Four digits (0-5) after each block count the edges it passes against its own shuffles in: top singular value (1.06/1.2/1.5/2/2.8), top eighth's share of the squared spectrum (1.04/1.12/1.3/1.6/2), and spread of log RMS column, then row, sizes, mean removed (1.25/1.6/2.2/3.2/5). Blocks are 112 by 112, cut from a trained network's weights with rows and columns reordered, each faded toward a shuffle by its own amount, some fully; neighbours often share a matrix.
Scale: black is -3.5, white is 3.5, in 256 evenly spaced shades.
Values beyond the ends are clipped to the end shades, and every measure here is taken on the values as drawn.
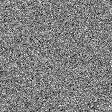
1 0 0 0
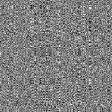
4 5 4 2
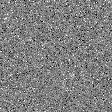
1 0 0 0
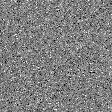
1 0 0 0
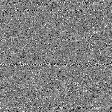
2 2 0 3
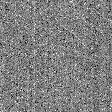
2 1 0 0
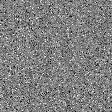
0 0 0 0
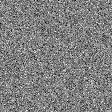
0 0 0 0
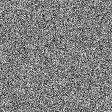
0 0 0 0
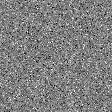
0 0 0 0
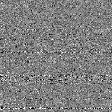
3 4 1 3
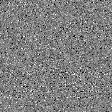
2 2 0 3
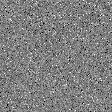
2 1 0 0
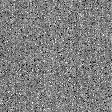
1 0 0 0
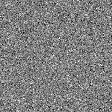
2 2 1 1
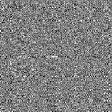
3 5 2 3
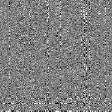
4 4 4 2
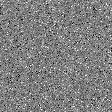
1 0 0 0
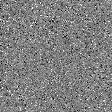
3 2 1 1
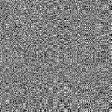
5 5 3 3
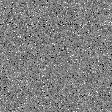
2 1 0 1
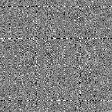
4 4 3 2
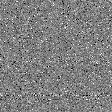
2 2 0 1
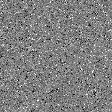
2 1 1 0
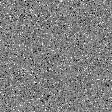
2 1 0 0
